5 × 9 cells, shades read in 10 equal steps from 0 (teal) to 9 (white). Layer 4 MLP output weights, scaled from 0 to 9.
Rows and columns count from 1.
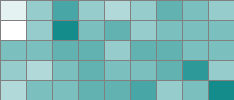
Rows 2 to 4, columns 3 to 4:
0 4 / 3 3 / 4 3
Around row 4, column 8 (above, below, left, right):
4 4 3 5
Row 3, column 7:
3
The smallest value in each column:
4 4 0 3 3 2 3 1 0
